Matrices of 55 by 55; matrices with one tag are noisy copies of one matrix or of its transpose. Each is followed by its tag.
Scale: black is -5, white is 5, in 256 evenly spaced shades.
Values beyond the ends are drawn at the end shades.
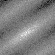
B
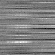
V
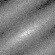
B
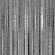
V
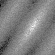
B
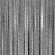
V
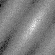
B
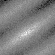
B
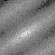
B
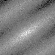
B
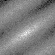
B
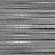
V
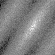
B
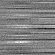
V
